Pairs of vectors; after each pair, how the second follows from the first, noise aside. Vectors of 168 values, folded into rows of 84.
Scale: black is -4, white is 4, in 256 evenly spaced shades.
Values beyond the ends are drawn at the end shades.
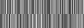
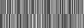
copied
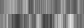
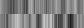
negated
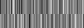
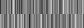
copied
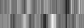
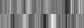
copied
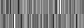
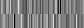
negated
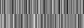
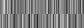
wrapped around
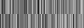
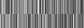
negated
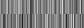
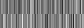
negated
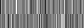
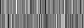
copied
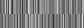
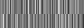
wrapped around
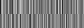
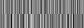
wrapped around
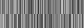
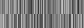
copied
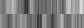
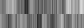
copied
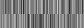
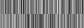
copied
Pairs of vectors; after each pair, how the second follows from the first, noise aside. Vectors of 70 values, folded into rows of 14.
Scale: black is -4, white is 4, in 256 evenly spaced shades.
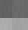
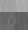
reversed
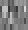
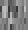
copied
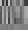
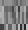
reversed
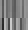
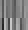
copied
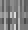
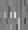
partly zeroed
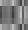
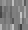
partly zeroed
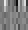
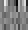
copied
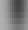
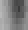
copied
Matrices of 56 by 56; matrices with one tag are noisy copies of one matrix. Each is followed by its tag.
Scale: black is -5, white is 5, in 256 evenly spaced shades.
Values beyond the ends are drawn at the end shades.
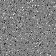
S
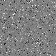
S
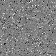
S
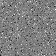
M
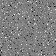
M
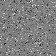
S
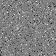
M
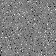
M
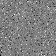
M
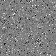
S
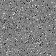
S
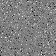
M
